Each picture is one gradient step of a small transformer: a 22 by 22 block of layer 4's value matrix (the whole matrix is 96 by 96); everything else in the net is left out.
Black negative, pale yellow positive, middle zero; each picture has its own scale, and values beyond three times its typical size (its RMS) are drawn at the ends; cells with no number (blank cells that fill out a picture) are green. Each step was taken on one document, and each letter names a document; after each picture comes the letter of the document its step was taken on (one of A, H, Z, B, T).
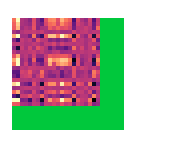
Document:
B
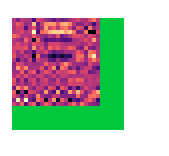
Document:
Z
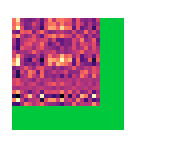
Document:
B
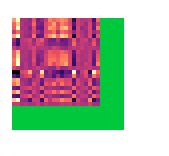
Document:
B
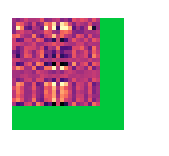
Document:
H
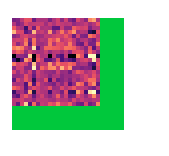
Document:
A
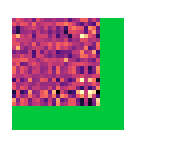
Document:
A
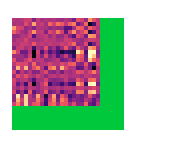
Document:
A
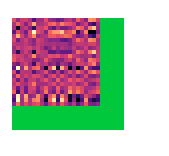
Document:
A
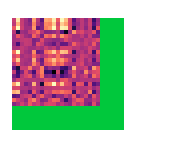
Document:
B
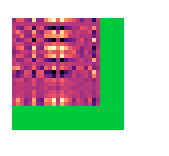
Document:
H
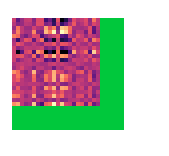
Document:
H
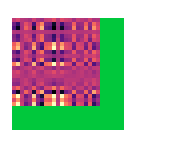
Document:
H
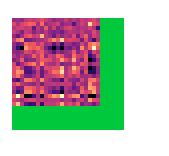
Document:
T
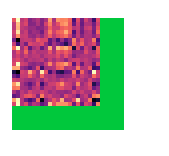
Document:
B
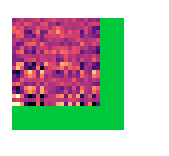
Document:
T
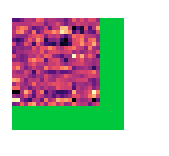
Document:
A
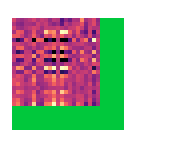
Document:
H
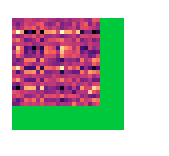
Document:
T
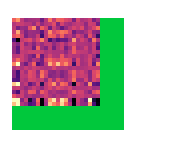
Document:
B
